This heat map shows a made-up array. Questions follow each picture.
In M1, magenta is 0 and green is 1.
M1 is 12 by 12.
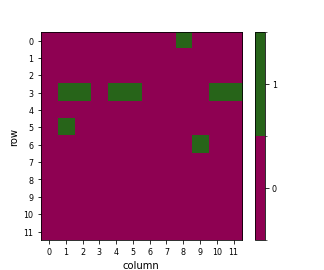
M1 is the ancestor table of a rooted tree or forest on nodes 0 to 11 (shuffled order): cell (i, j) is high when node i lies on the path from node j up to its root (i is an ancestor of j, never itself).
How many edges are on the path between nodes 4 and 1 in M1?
3
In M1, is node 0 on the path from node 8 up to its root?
yes
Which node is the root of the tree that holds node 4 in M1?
3
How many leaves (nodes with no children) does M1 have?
8
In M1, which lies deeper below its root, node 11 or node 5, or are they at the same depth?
the same depth
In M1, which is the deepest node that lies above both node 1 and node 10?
3
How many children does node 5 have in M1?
1
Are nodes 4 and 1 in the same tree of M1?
yes
